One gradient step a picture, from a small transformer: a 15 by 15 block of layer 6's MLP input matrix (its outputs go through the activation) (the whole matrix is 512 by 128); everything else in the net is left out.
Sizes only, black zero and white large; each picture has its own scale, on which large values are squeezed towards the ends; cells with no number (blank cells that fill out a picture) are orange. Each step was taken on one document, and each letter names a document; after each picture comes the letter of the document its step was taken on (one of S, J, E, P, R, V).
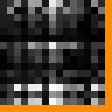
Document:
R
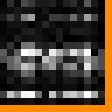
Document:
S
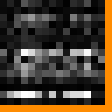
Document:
S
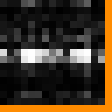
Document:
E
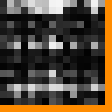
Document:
R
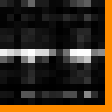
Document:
E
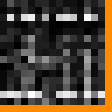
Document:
S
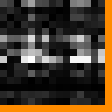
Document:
E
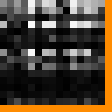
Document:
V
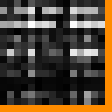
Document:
V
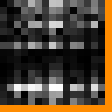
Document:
R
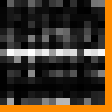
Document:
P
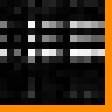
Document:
E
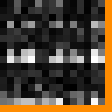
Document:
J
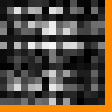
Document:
R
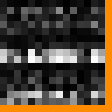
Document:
J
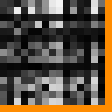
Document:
J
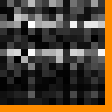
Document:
V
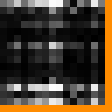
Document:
R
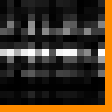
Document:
P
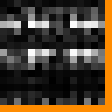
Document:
V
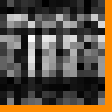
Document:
P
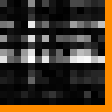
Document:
E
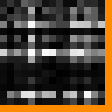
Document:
E
